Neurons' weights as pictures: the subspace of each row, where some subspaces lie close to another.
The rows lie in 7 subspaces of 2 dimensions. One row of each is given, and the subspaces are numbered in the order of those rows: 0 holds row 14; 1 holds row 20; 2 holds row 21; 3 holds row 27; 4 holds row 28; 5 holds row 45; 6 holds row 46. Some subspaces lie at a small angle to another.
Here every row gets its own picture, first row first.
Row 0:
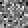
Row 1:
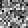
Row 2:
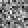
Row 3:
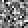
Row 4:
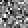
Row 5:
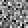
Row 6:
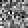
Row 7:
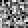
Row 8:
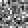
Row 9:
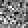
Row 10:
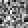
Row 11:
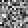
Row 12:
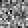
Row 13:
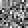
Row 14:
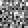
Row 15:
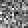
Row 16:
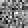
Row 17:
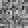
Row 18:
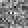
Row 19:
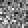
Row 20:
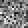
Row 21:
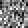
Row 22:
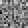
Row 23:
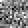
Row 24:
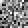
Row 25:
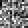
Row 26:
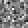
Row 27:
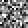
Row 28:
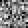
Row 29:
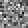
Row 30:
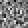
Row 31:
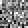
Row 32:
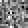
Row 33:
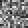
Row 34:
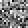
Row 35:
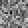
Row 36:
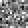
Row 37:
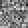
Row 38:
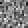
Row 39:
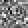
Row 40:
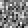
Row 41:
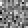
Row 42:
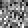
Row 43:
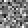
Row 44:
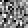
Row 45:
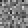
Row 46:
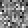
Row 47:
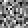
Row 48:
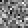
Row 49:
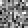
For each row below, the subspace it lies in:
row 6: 5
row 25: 3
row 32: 1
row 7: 4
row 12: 5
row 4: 6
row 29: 6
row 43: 3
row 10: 1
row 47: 0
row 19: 1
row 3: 4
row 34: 6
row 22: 0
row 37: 6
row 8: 4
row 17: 3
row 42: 2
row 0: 6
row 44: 2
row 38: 2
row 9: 1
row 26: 4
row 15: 1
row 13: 2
